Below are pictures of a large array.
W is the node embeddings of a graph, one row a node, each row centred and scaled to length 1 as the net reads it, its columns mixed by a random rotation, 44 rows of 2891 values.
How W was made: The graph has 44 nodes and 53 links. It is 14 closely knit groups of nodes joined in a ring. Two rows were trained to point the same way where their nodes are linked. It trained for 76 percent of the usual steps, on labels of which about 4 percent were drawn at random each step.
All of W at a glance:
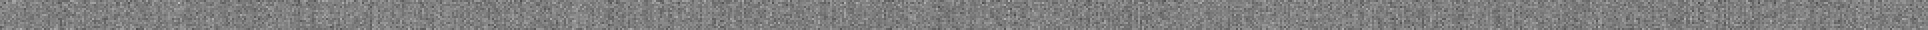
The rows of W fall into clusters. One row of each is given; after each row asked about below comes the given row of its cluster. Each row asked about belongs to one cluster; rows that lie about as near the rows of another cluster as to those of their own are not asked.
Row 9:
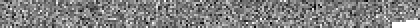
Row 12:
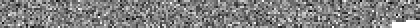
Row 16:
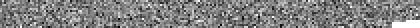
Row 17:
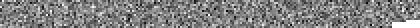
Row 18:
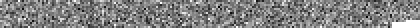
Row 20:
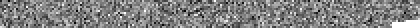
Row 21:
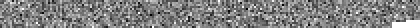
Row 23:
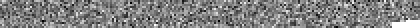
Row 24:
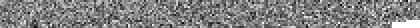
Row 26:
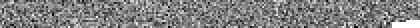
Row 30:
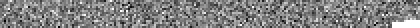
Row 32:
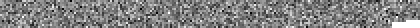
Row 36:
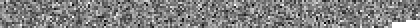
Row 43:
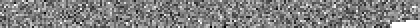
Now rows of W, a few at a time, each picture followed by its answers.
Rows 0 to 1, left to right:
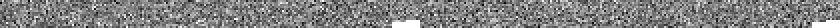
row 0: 16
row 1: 26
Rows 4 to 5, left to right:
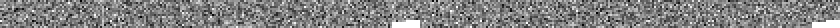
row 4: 18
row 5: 21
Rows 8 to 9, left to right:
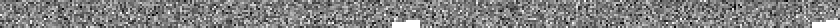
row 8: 32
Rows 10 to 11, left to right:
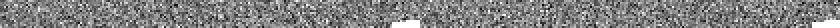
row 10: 43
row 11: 30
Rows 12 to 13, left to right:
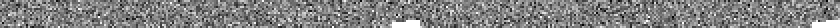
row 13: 20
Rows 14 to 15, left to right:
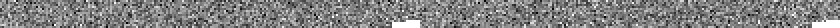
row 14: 17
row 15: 24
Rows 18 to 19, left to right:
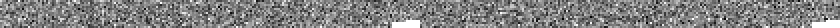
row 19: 23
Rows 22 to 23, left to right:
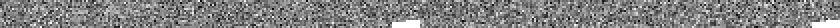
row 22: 16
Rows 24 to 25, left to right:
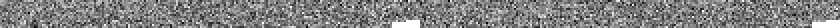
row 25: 16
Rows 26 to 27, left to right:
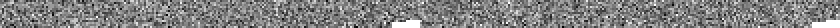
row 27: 36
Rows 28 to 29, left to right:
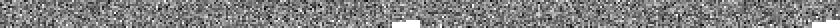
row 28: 9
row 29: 36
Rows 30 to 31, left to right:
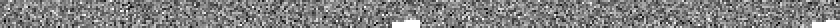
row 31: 12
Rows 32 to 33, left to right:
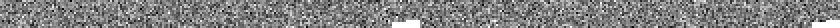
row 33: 26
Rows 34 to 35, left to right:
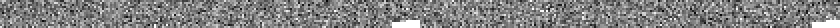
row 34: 23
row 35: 30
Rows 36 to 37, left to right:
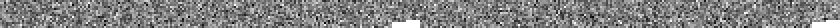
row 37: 43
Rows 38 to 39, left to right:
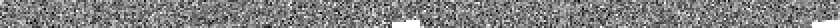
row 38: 24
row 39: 20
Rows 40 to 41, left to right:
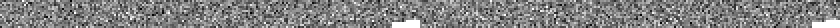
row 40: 32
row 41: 30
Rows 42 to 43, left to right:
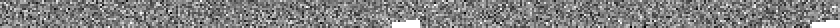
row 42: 9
